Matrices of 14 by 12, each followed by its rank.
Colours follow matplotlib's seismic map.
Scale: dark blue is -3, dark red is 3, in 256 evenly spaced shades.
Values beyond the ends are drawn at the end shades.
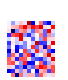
full rank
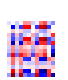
two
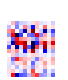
two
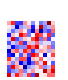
full rank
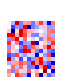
full rank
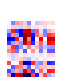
two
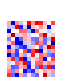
full rank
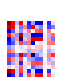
two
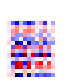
two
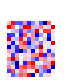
full rank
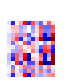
two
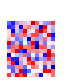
full rank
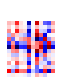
two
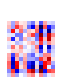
two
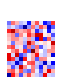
full rank
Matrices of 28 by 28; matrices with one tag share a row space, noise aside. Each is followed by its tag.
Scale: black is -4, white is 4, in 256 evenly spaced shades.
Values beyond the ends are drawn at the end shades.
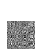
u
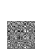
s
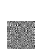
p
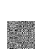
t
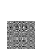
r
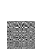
r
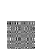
p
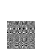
r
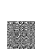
r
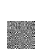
p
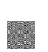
s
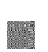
u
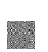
u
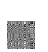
u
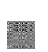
r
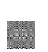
r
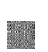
p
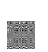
r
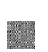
p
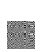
u
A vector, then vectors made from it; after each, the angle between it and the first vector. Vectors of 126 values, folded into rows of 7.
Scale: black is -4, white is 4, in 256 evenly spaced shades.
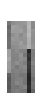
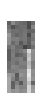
nearly opposite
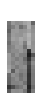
nearly parallel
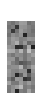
orthogonal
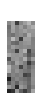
partly aligned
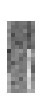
nearly opposite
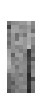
nearly parallel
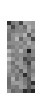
partly aligned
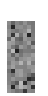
orthogonal
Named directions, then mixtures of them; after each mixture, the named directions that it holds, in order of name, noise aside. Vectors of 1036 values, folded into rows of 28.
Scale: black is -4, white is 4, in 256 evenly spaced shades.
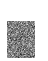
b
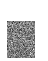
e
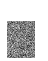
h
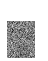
b, e, h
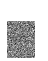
b, e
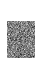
b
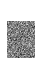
b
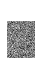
h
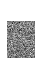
e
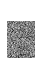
b, e, h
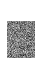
h
